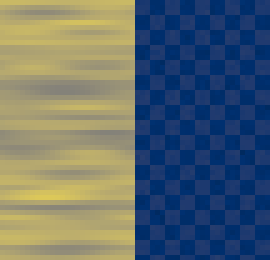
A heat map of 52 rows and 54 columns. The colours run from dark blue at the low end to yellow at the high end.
It is made of 1 by 2 panels. Panel 1,1: high, streaked across. Panel 1,2: very low, checkered, faint in contrast.
